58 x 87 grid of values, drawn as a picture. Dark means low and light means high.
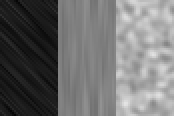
The table splits into one row of 3 panels. Panel 1,1: very low, slanting down to the right, faint in contrast. Panel 1,2: middling, streaked downward, faint in contrast. Panel 1,3: high, blotchy.
